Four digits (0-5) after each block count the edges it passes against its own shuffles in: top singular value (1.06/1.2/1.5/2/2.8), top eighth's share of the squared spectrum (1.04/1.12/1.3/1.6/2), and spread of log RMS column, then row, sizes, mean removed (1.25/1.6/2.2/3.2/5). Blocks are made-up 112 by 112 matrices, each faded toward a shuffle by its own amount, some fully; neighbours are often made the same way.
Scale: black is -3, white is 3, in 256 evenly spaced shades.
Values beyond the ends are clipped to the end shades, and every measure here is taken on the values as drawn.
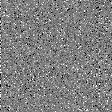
3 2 2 0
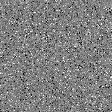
2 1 0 0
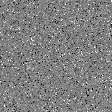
0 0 0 0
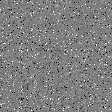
1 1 1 1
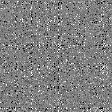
2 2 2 3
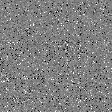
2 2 1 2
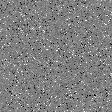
0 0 0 0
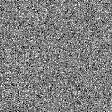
3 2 1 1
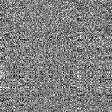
4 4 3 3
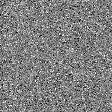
3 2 0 1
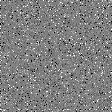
4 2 1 1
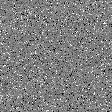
2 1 0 0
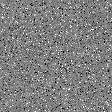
2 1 0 0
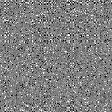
5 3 2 2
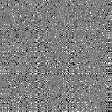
5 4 3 3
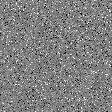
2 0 0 0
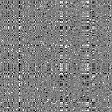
5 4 3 3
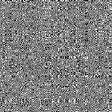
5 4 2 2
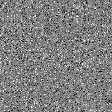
3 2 1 1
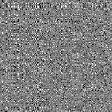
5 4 3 3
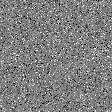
0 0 0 0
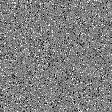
2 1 0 0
